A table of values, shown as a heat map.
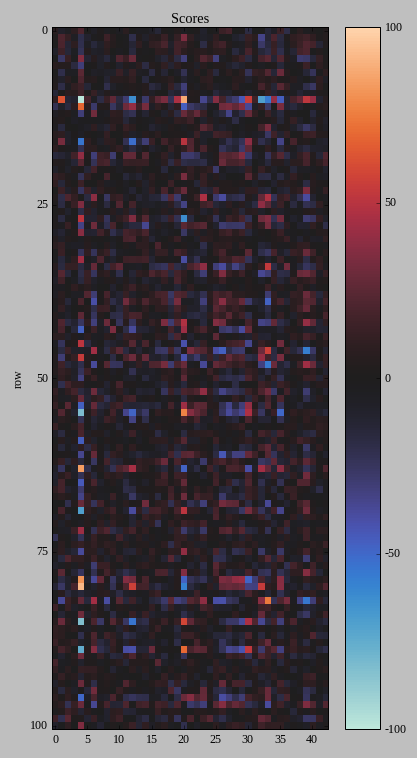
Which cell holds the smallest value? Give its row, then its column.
10, 4
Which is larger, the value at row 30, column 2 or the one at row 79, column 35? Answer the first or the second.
the second
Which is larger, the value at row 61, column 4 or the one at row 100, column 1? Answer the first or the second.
the second
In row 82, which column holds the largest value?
33
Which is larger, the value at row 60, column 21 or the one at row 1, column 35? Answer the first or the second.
the first
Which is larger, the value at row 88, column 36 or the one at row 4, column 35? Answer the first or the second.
the second
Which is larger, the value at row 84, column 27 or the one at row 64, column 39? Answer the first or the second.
the second
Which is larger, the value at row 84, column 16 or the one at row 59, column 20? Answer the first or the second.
the second
